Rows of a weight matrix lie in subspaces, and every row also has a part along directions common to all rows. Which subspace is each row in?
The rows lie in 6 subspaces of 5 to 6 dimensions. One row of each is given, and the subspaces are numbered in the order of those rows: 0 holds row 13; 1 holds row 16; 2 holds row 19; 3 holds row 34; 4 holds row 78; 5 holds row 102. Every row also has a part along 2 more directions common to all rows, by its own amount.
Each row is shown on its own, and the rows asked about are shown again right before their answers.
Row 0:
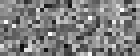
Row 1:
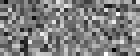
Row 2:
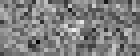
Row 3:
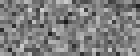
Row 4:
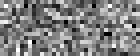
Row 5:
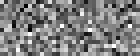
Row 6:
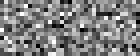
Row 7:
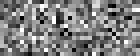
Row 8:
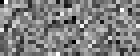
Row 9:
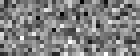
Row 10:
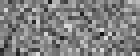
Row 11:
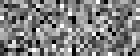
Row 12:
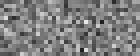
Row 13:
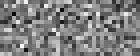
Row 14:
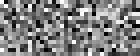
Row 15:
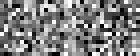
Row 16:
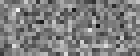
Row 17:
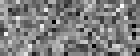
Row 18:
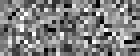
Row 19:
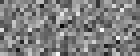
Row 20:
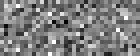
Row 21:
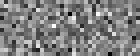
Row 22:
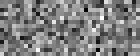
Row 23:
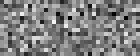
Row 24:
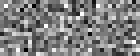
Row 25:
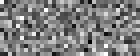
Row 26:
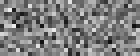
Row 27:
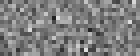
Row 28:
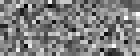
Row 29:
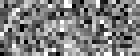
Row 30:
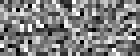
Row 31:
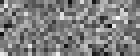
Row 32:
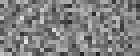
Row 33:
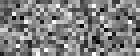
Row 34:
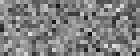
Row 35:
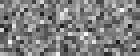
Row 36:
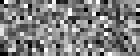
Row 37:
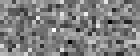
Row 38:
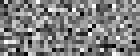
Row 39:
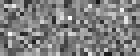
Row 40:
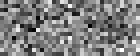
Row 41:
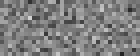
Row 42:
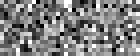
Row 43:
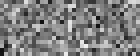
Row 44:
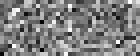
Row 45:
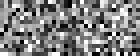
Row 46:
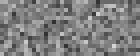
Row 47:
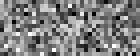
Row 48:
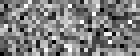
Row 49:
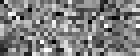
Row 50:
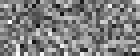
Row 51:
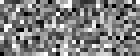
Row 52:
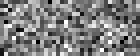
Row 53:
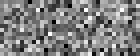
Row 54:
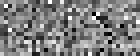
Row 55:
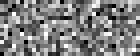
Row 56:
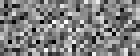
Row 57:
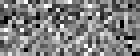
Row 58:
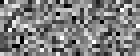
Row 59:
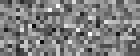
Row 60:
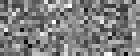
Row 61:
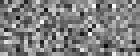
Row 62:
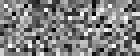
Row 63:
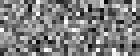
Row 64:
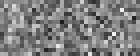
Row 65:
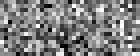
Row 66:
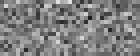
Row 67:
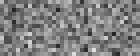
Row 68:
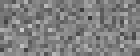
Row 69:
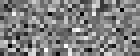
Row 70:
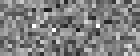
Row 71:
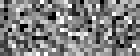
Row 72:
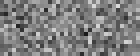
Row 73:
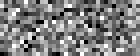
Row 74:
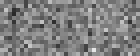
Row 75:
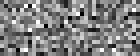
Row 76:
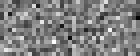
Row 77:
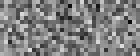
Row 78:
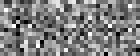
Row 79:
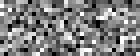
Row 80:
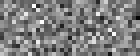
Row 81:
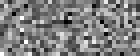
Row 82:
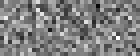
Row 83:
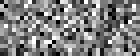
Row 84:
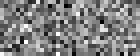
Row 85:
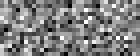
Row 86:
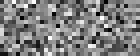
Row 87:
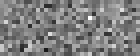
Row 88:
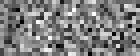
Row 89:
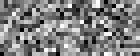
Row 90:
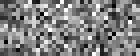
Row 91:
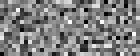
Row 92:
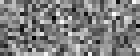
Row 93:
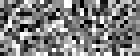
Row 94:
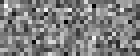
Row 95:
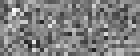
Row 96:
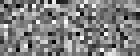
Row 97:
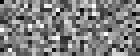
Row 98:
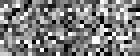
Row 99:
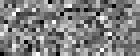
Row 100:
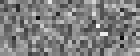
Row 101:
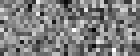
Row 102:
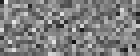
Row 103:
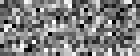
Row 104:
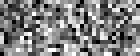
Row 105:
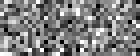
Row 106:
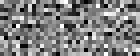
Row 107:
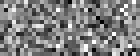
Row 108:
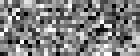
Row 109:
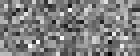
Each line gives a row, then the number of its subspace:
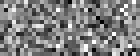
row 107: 1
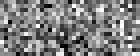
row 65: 0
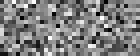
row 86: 5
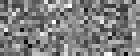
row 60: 3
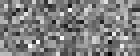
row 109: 3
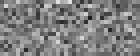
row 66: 0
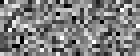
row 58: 5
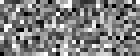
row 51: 1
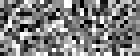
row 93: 2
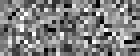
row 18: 4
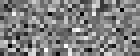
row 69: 4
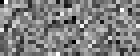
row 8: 5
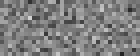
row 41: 5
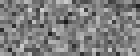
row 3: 0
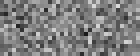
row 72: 4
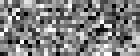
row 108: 4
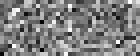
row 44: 1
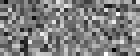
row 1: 3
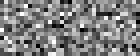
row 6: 5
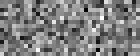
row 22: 3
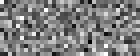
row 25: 4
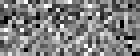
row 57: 0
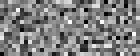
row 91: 0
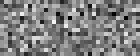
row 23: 2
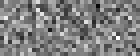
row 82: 2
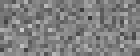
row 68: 0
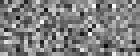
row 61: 4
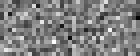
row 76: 5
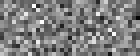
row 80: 5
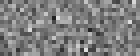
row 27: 2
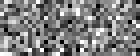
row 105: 2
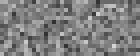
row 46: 3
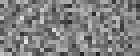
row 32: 0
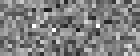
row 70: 4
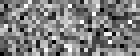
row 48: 2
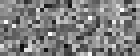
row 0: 0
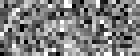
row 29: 2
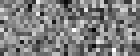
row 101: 3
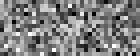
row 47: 3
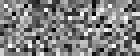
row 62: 4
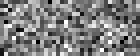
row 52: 1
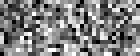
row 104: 1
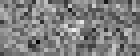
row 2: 3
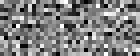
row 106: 4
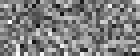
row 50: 0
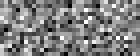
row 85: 0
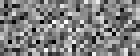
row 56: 5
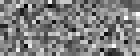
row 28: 5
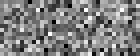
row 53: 0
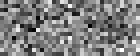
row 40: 1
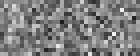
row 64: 1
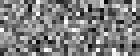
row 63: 3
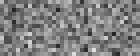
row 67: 1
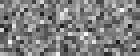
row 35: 2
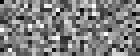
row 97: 0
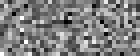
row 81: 0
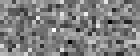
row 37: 4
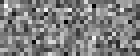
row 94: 5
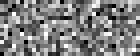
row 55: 3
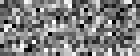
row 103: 0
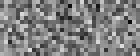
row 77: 2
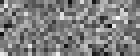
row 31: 4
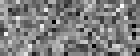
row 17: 3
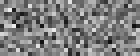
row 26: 4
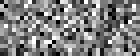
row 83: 2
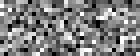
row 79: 1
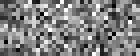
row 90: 2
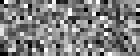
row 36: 5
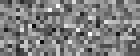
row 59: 4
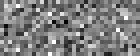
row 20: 5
